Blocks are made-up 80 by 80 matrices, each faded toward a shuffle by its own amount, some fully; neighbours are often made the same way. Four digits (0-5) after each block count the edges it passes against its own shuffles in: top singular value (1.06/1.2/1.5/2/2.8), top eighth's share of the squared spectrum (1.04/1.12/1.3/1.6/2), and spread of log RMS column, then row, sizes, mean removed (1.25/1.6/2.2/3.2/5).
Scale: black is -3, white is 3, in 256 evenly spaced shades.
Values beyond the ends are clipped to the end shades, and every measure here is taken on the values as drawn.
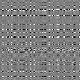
5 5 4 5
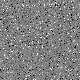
0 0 0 0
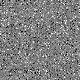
3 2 0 1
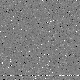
3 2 0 1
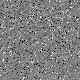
2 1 0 0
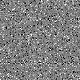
3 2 0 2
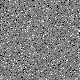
0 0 0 0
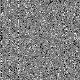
2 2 2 0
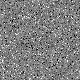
0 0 0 0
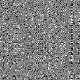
4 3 2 2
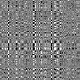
5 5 4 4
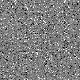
3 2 1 0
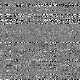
3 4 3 4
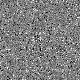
3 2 1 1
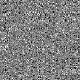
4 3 2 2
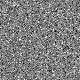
1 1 0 0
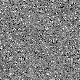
1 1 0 0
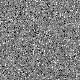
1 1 0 0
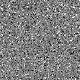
3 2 1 1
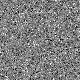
1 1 0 0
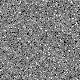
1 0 0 0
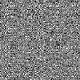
4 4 2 2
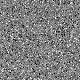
2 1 0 0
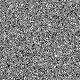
0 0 0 0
